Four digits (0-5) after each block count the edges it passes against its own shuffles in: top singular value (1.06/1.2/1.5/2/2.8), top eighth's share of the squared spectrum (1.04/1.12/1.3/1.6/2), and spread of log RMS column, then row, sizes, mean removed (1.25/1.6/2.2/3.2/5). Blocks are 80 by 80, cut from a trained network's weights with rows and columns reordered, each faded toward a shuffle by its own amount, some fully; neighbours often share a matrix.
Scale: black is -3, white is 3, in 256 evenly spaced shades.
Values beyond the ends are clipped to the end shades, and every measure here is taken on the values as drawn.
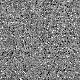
2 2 1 0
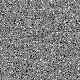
0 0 0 0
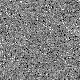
0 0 0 0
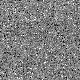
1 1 0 0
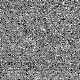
1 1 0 0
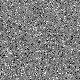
2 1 0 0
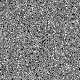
0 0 0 0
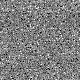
2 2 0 0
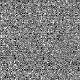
3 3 2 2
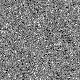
0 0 0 0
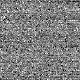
3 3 1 1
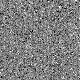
1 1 0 0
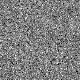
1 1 0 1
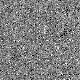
1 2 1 1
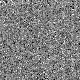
0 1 0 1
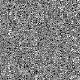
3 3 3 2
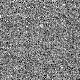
2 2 1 1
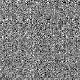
3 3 1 2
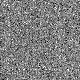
1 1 0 0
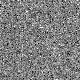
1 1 0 0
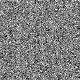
2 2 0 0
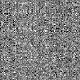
3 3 2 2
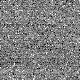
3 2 1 0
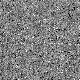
1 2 0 1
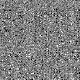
2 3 1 2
